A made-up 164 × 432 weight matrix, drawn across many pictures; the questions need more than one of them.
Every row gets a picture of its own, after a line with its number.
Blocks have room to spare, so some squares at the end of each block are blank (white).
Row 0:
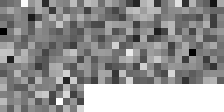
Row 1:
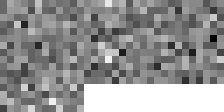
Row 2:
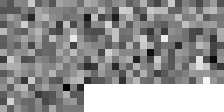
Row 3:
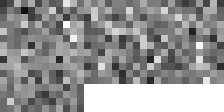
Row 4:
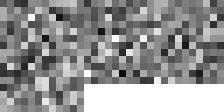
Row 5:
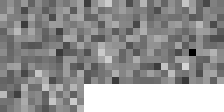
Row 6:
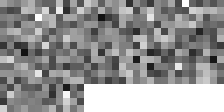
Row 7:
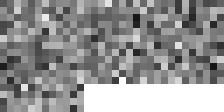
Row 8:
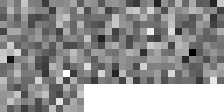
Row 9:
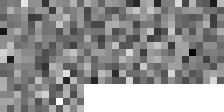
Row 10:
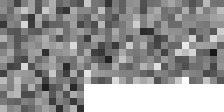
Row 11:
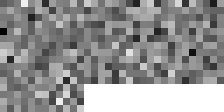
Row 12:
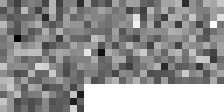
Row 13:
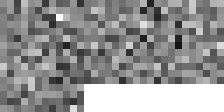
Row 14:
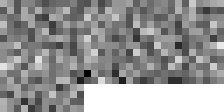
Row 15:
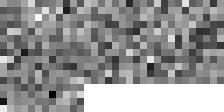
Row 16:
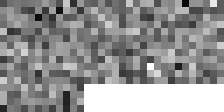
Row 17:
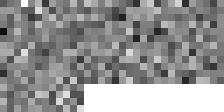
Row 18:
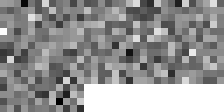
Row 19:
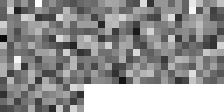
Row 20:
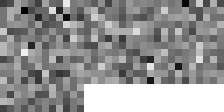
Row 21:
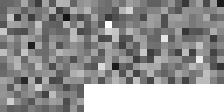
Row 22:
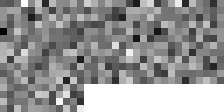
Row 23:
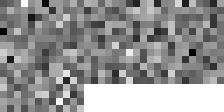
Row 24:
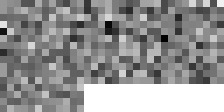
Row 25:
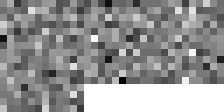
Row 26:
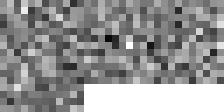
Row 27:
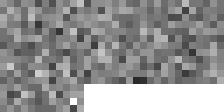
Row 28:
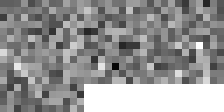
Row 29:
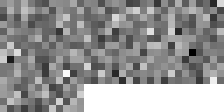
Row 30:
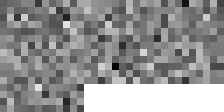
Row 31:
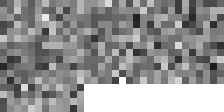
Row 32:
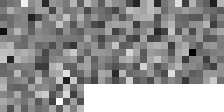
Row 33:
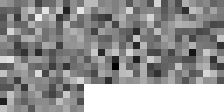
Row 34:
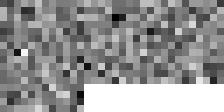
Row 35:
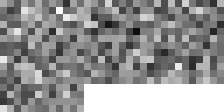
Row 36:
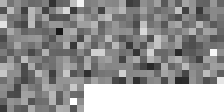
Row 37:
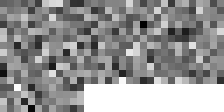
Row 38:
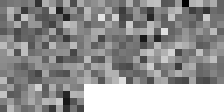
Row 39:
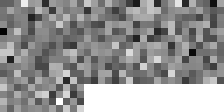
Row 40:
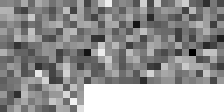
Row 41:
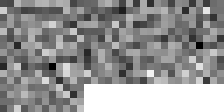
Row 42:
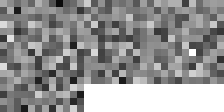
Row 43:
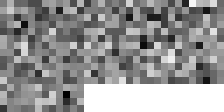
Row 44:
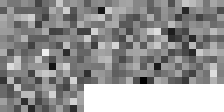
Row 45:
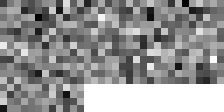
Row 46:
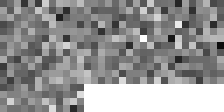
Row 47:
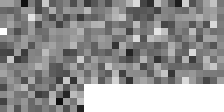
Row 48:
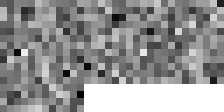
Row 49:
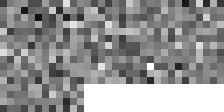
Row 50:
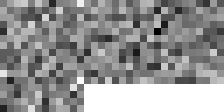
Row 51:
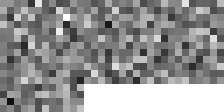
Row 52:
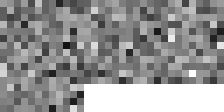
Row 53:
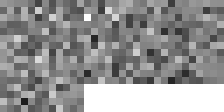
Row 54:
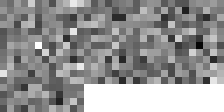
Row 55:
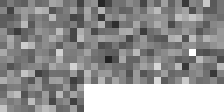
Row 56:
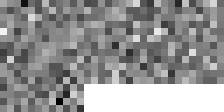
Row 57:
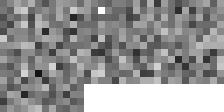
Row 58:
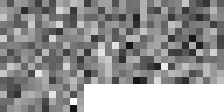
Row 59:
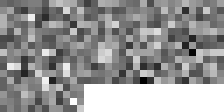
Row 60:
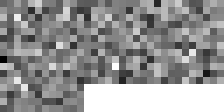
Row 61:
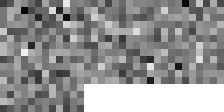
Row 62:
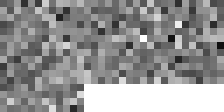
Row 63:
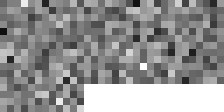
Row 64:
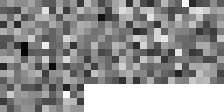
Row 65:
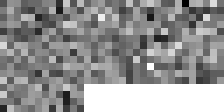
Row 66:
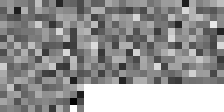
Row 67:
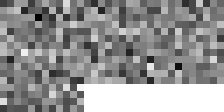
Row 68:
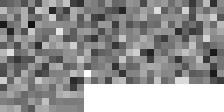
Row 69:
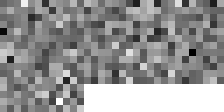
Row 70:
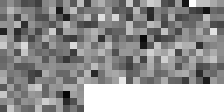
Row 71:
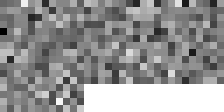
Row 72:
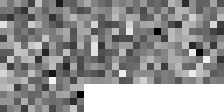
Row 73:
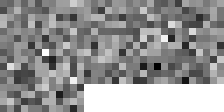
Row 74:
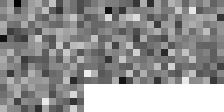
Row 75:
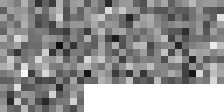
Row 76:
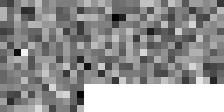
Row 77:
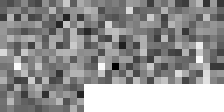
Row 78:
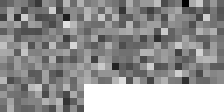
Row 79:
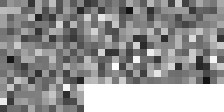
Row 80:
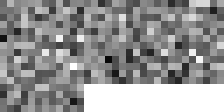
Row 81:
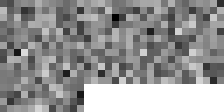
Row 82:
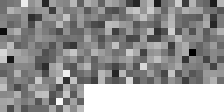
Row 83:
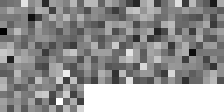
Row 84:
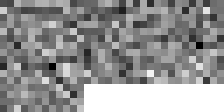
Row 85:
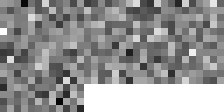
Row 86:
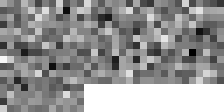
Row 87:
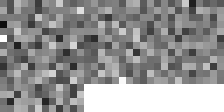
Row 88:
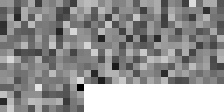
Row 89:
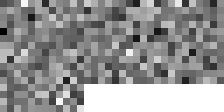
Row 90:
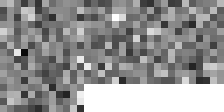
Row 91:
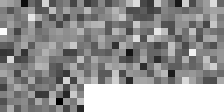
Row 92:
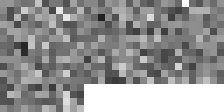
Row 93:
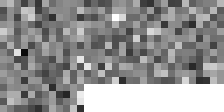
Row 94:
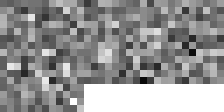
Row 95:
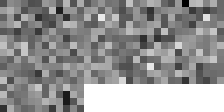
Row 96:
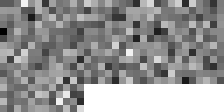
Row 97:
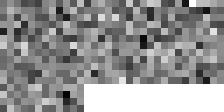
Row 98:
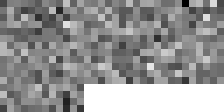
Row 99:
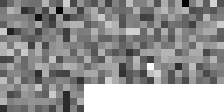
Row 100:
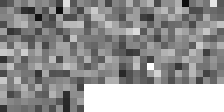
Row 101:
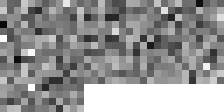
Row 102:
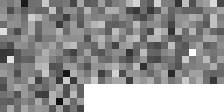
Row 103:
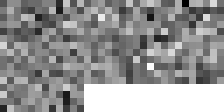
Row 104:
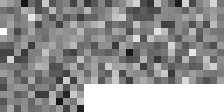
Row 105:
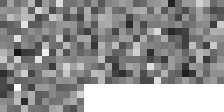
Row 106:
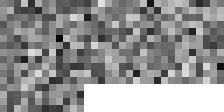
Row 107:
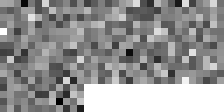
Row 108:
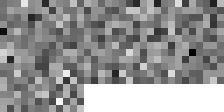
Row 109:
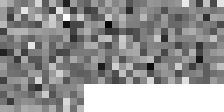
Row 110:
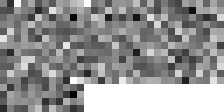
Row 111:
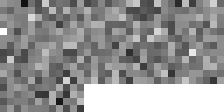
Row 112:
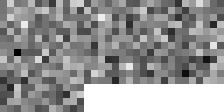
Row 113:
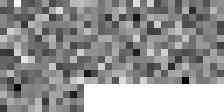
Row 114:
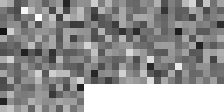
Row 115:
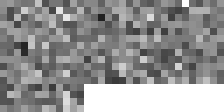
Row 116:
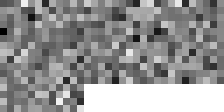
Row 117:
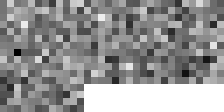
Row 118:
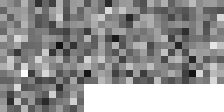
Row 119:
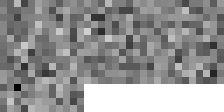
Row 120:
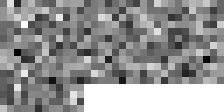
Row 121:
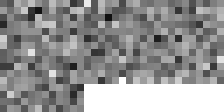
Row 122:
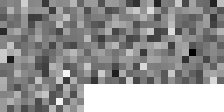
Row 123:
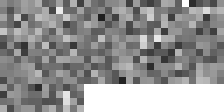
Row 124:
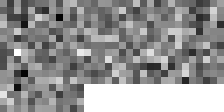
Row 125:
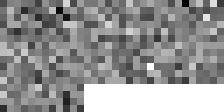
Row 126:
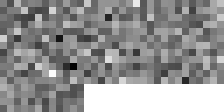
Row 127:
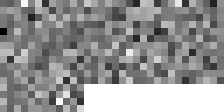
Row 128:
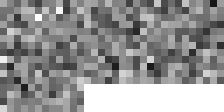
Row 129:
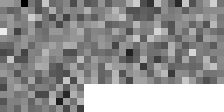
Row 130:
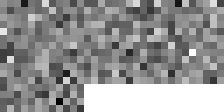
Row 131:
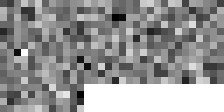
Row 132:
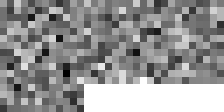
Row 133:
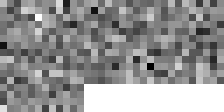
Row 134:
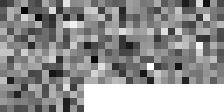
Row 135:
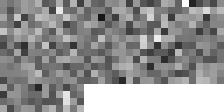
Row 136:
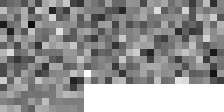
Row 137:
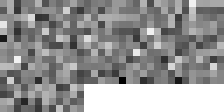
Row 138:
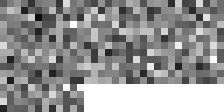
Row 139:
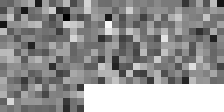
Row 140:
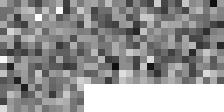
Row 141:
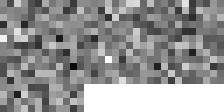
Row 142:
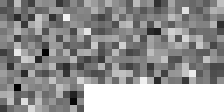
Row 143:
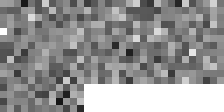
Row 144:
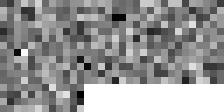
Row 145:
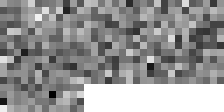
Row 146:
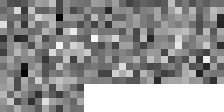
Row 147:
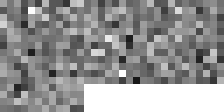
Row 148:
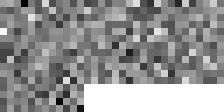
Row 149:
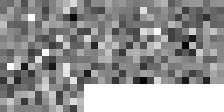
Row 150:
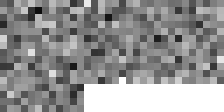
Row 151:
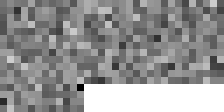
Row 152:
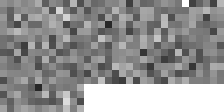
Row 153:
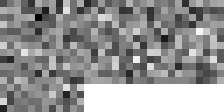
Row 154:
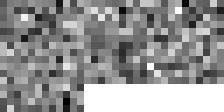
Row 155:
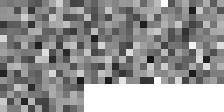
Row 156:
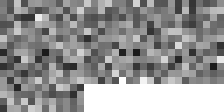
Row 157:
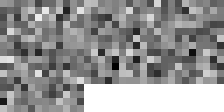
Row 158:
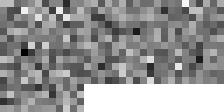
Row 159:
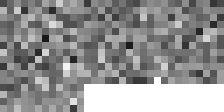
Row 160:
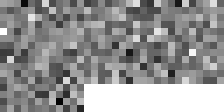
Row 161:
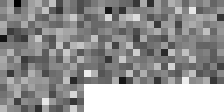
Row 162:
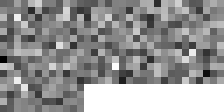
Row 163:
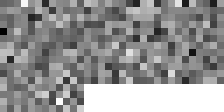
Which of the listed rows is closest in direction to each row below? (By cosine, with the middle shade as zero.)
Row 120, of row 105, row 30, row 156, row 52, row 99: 105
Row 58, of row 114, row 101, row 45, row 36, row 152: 36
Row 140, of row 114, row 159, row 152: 114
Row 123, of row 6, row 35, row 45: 6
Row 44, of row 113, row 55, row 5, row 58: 58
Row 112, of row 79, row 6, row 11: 6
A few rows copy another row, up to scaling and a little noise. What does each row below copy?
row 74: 161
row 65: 103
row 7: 31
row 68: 136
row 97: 70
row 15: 145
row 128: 140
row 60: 162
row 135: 123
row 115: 92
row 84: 41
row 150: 121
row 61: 20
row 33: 157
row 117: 112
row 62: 46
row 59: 94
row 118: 75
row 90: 93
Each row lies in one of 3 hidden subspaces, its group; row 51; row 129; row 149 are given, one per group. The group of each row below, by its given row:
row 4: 149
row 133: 51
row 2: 51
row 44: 149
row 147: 149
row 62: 149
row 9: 129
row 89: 129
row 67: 51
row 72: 149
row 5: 149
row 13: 149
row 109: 51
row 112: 149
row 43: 51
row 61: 51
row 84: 149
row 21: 51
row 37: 149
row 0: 129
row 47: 129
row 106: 149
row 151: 51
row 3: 51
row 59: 149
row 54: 149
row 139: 51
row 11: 129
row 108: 129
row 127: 129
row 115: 51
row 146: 149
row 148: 129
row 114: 51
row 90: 129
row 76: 129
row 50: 149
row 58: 149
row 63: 129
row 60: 51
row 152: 51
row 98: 51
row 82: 129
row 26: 149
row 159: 149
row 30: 51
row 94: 149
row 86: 51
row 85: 129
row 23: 129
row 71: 129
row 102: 129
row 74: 149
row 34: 129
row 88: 51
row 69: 129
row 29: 129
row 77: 51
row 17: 129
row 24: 51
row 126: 149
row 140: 51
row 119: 149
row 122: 129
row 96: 129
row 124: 149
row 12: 149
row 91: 129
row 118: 149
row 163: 129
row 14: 149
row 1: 149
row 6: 51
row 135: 51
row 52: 149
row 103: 51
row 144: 129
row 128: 51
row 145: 51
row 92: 51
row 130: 129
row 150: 149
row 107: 129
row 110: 149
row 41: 149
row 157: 51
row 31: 149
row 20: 51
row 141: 149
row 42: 149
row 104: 129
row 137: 149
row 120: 149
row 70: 51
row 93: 129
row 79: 51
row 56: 129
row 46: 149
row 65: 51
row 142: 149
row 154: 51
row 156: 149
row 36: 149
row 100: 51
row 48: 129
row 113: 149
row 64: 51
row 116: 129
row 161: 149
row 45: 51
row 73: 149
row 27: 149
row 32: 129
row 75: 149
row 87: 149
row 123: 51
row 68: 149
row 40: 149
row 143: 129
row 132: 149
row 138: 51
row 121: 149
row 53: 149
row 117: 149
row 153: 51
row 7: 149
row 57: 149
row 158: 51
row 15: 51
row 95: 51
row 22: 129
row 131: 129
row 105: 149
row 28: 51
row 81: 129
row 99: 51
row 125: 51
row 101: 149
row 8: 129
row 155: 149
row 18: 129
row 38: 51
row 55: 149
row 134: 51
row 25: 149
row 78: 51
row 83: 129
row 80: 149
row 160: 129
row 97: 51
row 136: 149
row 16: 51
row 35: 51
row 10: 149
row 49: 51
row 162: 51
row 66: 149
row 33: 51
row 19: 149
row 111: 129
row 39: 129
